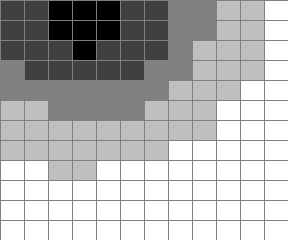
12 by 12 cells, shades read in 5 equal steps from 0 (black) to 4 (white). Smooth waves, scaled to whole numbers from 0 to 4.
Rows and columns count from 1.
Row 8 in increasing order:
3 3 3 3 3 3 3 4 4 4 4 4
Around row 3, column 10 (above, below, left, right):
3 3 3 3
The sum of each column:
32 31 27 26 28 30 32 37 39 43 44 48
